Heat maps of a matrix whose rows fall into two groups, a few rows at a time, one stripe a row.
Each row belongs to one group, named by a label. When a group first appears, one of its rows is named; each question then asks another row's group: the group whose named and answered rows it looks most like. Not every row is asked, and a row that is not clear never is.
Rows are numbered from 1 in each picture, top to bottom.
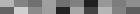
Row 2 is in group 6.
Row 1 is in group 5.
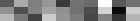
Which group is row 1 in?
6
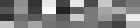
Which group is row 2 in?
6
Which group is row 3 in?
6
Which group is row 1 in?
6
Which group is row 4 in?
5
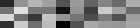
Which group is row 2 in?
6
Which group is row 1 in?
6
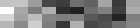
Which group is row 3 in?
5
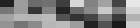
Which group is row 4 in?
5
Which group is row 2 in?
6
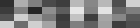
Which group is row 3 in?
6
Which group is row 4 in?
5
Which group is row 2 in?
6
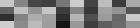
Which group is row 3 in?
6
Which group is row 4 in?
5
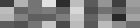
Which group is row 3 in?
5
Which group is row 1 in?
6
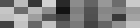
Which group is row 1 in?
6
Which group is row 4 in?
6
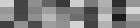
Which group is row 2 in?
5
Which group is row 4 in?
6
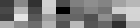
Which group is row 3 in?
6
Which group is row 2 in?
6
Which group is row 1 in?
6
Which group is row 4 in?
5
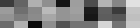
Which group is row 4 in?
6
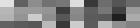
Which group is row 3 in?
5
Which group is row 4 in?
6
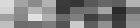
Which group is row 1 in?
5
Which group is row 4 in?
5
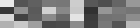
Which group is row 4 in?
5
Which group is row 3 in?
5
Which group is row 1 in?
5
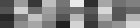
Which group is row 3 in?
6
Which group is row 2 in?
6
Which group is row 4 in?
6
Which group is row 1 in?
6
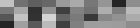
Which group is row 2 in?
6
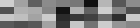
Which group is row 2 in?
6
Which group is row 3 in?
5
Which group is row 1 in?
5
